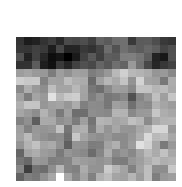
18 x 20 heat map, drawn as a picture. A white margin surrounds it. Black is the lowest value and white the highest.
Ninth with the lowest average: top left. Seam: horizontal, 20% of the way down, the bottom part higher. Grain: streaks across. Stripes: none.
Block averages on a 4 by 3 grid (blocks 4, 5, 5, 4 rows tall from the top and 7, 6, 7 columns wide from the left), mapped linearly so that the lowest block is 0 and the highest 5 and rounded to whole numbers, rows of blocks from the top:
0 1 2 / 5 4 5 / 4 4 5 / 4 4 5
